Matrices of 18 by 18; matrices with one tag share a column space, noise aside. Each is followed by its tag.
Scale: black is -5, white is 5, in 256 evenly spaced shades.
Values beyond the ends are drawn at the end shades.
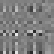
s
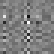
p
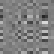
p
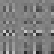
s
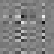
p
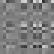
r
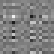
p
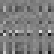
s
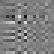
p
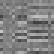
p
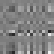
s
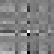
s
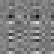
p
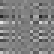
p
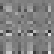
s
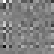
r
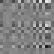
r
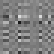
p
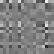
r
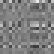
r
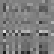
s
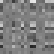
r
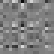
r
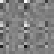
r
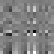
s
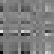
s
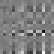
s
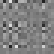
r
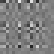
r
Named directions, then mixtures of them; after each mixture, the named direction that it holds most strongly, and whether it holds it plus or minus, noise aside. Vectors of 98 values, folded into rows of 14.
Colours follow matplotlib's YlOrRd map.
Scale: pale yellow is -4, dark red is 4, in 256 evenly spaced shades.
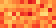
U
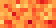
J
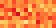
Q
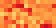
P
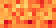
J, plus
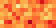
J, plus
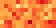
J, plus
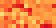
P, plus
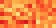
Q, minus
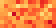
J, plus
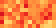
J, minus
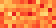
U, plus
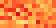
Q, plus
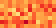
Q, minus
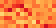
P, plus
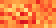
Q, minus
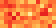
U, minus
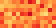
U, plus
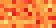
Q, plus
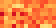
P, minus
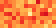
U, minus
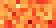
J, plus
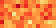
J, minus
